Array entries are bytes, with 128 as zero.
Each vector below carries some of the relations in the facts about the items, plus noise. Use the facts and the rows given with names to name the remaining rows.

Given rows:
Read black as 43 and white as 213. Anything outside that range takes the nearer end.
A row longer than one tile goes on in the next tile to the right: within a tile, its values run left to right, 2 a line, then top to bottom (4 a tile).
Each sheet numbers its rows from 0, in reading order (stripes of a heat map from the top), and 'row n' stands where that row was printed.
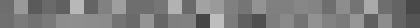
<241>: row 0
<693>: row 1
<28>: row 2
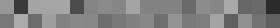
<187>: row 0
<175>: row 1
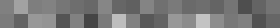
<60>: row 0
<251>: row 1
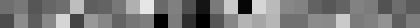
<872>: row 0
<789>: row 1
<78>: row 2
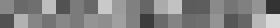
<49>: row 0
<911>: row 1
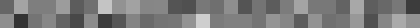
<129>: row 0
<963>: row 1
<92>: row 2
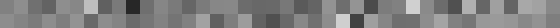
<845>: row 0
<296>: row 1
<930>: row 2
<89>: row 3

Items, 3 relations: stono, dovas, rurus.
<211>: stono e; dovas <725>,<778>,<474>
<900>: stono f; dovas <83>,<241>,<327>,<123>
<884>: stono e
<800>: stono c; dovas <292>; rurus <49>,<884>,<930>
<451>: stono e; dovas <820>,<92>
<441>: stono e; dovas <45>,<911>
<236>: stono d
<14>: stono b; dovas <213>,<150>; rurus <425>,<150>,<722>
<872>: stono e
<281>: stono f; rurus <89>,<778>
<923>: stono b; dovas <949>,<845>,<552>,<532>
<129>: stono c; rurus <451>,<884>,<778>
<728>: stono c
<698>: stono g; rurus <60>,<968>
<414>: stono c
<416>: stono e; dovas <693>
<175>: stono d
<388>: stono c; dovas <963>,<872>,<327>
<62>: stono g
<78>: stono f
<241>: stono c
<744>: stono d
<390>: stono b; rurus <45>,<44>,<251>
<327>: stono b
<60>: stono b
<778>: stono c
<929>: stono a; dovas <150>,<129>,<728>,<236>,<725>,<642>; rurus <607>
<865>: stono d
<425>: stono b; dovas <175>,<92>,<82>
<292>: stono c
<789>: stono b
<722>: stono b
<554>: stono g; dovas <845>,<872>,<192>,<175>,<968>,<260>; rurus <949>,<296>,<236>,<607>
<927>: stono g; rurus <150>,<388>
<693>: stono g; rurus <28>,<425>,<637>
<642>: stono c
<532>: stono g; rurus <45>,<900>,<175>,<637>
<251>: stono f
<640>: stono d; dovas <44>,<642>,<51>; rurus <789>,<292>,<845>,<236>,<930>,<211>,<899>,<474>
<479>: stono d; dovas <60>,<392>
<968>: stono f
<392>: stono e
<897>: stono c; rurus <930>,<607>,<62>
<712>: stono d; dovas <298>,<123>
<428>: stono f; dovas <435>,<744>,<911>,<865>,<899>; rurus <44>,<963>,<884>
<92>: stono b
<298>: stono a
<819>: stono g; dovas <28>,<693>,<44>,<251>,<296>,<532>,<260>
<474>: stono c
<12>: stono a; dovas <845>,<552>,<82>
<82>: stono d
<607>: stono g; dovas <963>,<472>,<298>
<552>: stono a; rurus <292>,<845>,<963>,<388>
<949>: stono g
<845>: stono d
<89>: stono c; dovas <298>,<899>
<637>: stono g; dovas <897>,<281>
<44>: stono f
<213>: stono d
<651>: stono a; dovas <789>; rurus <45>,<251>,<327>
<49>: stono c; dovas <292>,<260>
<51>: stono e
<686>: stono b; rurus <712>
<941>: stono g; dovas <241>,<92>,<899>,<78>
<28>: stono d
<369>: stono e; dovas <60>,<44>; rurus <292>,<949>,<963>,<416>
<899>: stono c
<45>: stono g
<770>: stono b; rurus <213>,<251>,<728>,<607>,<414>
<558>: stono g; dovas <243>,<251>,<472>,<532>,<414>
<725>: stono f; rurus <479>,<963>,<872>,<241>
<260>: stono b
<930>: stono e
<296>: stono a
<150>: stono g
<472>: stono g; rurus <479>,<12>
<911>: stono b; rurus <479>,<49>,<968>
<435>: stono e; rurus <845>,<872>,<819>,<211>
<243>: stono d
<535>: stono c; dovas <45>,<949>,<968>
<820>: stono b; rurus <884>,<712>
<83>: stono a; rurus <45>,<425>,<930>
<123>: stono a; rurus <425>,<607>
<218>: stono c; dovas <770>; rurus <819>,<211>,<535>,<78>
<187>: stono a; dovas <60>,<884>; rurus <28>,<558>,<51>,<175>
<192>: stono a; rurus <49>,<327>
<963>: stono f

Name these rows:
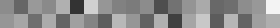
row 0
<640>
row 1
<369>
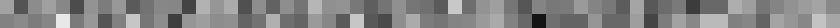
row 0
<428>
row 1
<552>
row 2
<390>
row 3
<83>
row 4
<327>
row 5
<554>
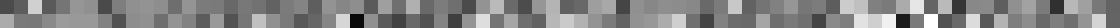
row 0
<123>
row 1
<722>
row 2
<884>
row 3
<435>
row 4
<607>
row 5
<192>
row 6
<218>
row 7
<479>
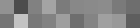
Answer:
<12>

